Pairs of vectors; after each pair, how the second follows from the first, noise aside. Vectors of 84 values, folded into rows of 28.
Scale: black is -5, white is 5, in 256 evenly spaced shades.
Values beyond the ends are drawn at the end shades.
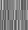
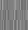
shrunk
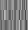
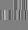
partly zeroed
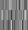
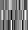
scaled up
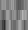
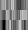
scaled up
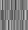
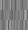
shrunk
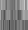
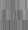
shrunk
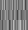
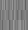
shrunk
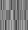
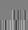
partly zeroed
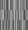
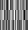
scaled up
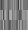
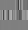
partly zeroed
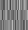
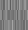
shrunk
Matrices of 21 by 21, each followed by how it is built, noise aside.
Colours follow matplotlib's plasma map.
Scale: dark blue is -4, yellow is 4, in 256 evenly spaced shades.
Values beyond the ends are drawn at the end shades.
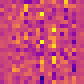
uneven columns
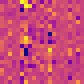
uneven columns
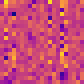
uneven columns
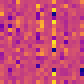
uneven columns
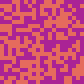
noise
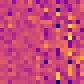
uneven columns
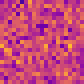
noise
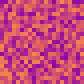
noise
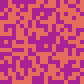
noise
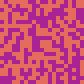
noise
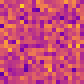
noise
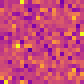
noise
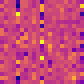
uneven columns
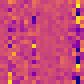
uneven columns
